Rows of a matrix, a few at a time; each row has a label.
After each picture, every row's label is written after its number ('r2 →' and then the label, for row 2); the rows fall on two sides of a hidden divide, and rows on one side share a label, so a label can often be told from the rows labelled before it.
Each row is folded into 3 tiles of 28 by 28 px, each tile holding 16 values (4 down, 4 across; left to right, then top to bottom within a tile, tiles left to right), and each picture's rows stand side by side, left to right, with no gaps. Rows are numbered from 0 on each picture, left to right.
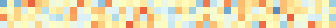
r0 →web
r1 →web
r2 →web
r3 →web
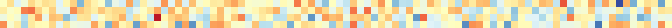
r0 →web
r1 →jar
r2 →web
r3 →web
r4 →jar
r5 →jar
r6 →web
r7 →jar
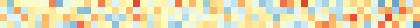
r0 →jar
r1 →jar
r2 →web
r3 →web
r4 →web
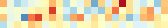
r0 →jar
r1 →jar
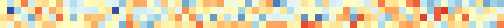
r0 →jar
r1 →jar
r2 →web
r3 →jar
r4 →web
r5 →jar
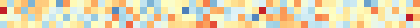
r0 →jar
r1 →web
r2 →web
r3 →web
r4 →jar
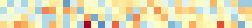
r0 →jar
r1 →web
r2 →web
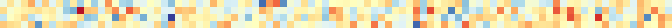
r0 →web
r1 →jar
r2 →web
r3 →jar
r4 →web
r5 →web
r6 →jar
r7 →web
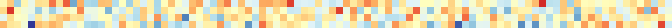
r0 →web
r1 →jar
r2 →web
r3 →web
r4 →web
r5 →jar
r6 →web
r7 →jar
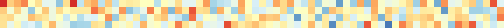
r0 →web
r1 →web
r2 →web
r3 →web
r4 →web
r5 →web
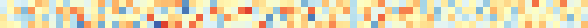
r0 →web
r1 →web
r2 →web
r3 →web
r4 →web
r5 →web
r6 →jar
